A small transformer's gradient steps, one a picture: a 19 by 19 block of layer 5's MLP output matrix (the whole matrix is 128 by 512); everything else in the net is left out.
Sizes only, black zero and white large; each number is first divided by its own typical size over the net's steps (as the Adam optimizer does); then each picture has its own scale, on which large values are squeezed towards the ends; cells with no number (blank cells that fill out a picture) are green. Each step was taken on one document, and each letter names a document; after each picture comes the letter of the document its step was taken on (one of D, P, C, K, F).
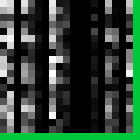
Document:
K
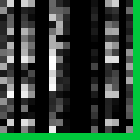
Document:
K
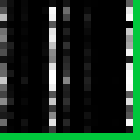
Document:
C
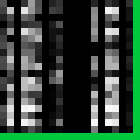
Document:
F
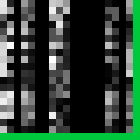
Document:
K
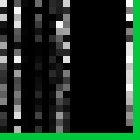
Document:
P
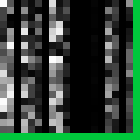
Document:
K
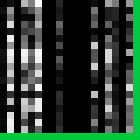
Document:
F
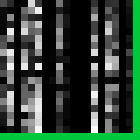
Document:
F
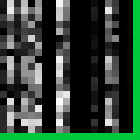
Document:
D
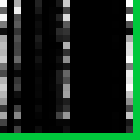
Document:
P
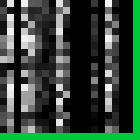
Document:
D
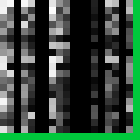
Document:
K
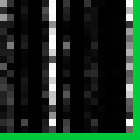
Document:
C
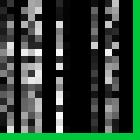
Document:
F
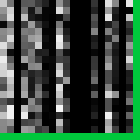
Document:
D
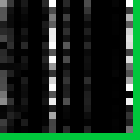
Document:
C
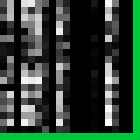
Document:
D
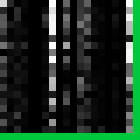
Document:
C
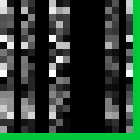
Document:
K
